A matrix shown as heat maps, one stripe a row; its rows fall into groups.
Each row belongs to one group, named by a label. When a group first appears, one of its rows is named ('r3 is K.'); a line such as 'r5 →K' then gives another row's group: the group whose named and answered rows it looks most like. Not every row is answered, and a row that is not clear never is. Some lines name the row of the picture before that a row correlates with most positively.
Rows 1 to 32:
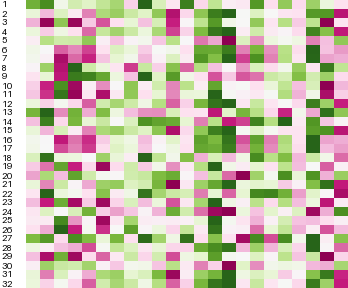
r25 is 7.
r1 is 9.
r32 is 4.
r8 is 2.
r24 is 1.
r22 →9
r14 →9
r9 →2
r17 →4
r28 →4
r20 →9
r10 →7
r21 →4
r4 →4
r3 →7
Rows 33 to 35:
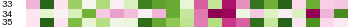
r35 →9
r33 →9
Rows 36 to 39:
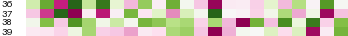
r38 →9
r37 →7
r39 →1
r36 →2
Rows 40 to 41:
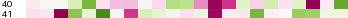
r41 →2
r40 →1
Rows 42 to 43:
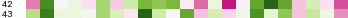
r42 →9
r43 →9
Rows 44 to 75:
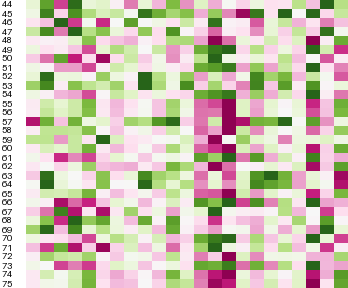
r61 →4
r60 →1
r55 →1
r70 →4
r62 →1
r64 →9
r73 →4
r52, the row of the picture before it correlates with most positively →43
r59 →2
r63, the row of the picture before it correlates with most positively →42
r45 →9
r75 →1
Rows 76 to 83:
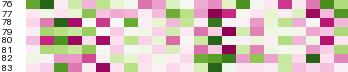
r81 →1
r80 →7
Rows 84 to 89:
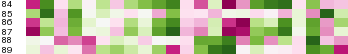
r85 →2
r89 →4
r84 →9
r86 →9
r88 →4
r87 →9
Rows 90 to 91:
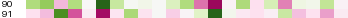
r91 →7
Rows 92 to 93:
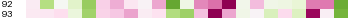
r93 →1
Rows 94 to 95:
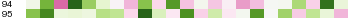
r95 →9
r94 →2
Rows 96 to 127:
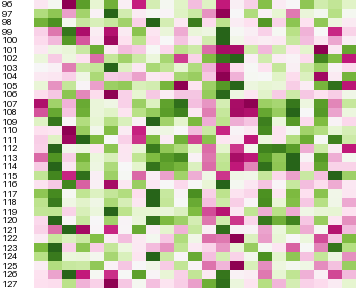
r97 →2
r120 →9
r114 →9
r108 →9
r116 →7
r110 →2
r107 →9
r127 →7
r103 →2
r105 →4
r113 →9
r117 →9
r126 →7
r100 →7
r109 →9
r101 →1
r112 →9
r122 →1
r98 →9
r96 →2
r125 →1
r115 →2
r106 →7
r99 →7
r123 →2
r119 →2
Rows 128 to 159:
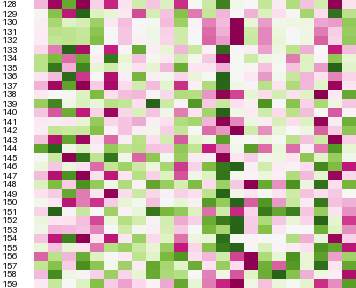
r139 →9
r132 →1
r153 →4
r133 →7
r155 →4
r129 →2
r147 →7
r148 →9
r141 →1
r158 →9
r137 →7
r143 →7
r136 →7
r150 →4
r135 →2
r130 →1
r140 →7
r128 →7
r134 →2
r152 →4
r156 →9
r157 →9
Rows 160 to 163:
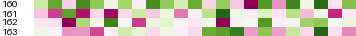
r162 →2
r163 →4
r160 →9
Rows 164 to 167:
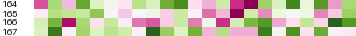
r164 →9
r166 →2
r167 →9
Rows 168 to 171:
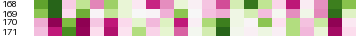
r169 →2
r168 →2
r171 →7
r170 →7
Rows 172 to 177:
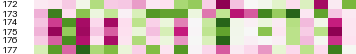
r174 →7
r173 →9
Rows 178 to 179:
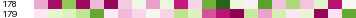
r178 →7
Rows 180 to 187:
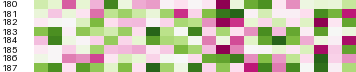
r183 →9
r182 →1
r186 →4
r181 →4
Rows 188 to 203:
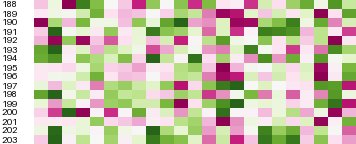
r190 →9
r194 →9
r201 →1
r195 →1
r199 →4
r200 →7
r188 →2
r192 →7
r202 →9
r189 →1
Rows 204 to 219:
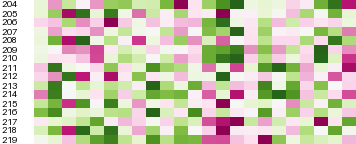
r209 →4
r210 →4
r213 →9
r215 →2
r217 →1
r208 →2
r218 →2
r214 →9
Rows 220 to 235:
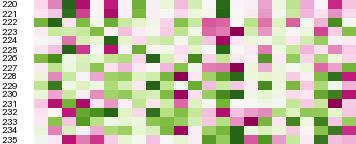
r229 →9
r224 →2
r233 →9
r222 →2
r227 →1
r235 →4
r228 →4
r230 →4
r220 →7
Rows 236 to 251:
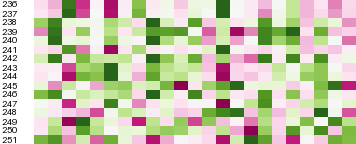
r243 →2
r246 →9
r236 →7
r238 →9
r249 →2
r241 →7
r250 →9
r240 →9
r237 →7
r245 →4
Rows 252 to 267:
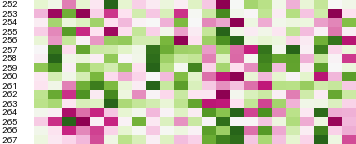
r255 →7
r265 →7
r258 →9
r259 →9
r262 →2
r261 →2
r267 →4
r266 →4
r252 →2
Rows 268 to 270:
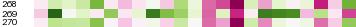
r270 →1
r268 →1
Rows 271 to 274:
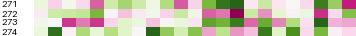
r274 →9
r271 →4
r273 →4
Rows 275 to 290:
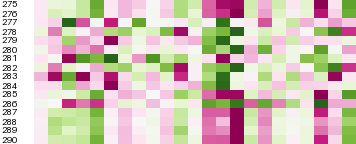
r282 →4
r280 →4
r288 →1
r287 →1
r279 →7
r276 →1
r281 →2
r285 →1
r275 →1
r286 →4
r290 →1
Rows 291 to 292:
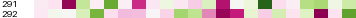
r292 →1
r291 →2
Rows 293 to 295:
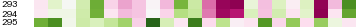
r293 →1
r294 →1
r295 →9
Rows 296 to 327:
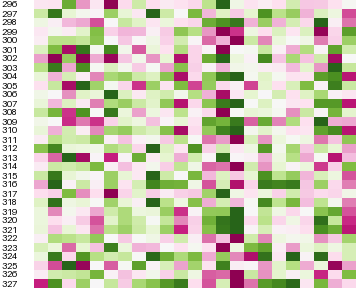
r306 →2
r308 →2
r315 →9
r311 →1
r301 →2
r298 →4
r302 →7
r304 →4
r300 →1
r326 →1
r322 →1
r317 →7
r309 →4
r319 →4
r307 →4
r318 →9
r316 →9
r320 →4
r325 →7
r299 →1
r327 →9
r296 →7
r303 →2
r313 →7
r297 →9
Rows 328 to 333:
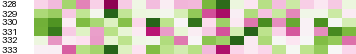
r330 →9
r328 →7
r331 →2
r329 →2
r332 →4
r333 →2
